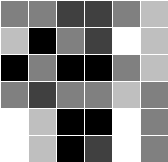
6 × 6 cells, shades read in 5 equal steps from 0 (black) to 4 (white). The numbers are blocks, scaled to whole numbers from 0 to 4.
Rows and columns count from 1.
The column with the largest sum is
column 5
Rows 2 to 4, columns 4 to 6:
1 4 3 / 0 2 3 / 2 3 2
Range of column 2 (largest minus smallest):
3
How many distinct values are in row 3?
3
